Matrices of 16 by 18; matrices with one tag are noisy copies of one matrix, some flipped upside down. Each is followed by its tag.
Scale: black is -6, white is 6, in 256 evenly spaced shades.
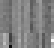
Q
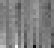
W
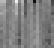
W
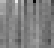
W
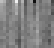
W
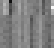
Q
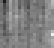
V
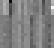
Q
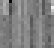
Q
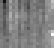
V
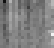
V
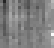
V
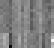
Q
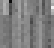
Q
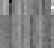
Q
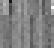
Q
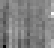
V
